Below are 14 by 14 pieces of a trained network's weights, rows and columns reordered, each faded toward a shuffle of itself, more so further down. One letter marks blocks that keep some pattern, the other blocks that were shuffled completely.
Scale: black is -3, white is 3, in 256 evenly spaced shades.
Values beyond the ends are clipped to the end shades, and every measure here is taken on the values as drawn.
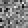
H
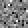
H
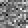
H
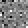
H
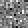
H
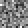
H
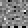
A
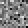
H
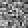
A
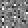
A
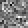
H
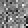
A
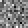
H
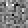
A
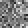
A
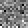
A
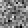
H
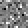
H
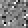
H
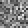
H
